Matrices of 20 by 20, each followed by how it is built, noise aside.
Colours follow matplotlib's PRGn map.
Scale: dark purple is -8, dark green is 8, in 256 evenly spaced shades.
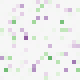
sparse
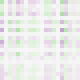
low rank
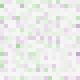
low rank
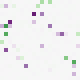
sparse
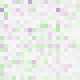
low rank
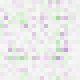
low rank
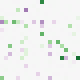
sparse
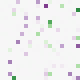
sparse
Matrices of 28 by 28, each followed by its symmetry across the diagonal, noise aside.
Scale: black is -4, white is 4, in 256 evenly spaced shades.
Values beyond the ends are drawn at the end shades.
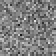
antisymmetric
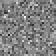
neither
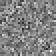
symmetric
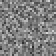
antisymmetric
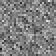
antisymmetric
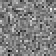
antisymmetric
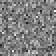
neither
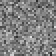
neither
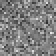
symmetric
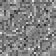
symmetric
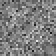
symmetric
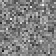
neither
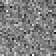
antisymmetric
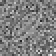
symmetric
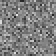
antisymmetric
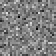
neither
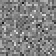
symmetric
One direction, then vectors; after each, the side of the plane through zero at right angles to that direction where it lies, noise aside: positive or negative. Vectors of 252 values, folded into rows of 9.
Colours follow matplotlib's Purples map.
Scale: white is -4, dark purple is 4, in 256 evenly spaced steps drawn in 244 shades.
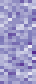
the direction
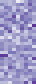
negative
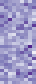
negative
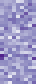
negative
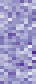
positive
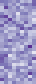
negative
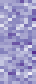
positive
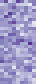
positive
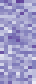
positive
